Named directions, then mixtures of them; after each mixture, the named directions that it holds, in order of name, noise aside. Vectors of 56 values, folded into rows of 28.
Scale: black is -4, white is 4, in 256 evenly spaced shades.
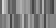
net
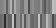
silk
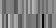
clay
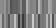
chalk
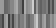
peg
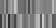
clay, net, silk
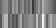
clay, silk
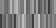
chalk, peg, silk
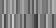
peg, silk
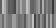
chalk, net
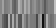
clay, net, silk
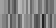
clay, net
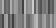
peg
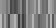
chalk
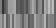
net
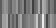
clay, silk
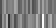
clay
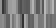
net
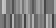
chalk, net, silk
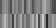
clay, silk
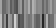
chalk, clay
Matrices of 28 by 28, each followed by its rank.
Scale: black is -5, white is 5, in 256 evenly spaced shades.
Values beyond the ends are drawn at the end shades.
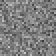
full rank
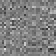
five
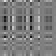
one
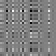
one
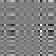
one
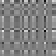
one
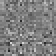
five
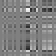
one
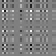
one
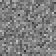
full rank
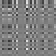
one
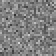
full rank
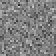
full rank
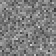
full rank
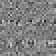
five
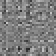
five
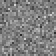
full rank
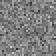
full rank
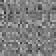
five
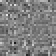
five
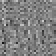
five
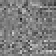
five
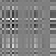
one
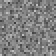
full rank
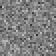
full rank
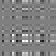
one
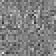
five
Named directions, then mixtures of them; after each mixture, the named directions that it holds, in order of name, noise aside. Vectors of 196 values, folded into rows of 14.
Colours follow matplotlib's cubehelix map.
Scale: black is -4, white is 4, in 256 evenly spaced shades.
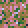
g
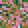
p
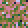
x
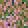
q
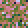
x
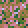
g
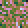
p, x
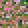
q, x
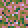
g, q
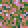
p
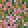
q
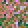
g, x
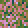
q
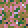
g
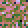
x
